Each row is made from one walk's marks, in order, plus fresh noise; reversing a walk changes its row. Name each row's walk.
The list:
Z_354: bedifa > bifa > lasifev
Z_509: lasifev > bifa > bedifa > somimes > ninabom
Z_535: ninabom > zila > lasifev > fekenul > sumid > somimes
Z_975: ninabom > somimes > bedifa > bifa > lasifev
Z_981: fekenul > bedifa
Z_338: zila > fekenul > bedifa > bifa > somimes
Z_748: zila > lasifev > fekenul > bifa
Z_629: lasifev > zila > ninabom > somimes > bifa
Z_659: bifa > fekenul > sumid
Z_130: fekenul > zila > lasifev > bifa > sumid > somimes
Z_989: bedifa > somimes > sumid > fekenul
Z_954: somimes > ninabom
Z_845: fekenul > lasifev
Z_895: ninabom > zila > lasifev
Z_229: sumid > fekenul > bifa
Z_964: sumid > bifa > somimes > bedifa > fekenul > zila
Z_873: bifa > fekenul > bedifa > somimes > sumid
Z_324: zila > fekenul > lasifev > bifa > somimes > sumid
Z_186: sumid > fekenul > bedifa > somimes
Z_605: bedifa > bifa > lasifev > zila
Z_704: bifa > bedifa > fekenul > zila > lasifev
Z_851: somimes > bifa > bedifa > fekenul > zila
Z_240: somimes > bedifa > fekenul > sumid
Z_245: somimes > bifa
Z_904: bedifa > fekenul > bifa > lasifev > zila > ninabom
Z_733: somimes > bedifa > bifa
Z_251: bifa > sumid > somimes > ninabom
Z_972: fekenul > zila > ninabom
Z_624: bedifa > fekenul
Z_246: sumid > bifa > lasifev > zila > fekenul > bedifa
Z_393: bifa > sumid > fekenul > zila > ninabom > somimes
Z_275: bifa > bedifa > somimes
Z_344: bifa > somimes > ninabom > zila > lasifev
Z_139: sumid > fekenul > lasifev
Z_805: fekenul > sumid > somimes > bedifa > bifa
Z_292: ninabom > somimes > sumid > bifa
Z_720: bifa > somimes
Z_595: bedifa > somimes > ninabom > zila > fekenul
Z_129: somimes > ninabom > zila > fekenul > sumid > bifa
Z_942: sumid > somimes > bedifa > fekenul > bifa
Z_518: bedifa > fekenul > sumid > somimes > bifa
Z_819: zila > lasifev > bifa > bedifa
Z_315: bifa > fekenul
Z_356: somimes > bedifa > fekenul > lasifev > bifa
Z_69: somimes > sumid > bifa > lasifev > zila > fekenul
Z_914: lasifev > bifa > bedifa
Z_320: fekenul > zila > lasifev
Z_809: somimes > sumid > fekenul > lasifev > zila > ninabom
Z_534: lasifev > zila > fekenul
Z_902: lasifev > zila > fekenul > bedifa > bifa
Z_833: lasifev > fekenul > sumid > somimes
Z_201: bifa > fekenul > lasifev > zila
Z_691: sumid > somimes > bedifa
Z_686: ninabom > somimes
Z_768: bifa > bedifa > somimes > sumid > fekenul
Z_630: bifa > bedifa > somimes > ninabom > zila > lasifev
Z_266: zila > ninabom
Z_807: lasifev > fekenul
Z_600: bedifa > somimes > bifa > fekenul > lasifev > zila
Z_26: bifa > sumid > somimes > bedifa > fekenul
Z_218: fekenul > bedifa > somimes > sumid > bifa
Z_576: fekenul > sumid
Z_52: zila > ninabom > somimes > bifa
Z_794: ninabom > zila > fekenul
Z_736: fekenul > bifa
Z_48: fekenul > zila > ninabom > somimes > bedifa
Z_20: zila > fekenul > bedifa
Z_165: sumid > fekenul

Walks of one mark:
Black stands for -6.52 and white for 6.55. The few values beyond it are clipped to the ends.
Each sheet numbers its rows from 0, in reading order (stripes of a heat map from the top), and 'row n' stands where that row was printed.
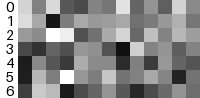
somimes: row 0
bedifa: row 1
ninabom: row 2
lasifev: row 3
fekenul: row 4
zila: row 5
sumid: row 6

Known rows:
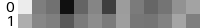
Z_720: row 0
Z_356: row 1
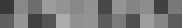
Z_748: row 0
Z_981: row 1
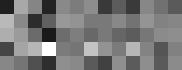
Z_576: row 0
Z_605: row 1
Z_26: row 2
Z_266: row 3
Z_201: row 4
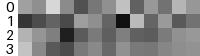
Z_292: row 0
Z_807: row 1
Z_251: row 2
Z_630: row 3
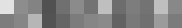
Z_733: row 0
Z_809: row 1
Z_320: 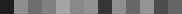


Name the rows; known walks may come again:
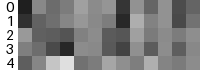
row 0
Z_320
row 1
Z_534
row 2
Z_509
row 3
Z_201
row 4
Z_895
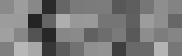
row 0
Z_964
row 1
Z_624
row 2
Z_873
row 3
Z_691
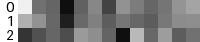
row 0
Z_720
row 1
Z_26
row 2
Z_807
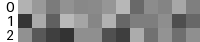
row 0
Z_595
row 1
Z_20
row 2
Z_914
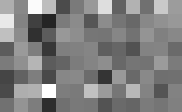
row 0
Z_686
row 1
Z_275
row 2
Z_605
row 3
Z_805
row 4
Z_809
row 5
Z_833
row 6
Z_266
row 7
Z_246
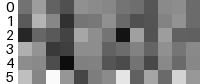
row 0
Z_218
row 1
Z_186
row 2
Z_845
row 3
Z_704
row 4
Z_659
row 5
Z_954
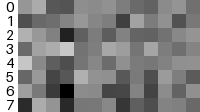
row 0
Z_518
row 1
Z_902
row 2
Z_251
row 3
Z_52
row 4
Z_630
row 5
Z_981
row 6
Z_315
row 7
Z_139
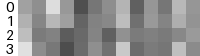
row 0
Z_292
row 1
Z_975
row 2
Z_344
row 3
Z_733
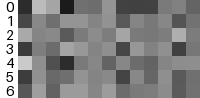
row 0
Z_165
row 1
Z_324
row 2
Z_356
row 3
Z_748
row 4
Z_768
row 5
Z_130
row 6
Z_338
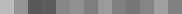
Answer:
Z_600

